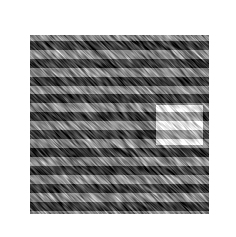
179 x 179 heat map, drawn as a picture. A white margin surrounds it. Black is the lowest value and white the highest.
Slope: none. Stripes: horizontal, repeating 10 times. Odd patch: higher, in the middle right. Ninth with the highest average: middle right.
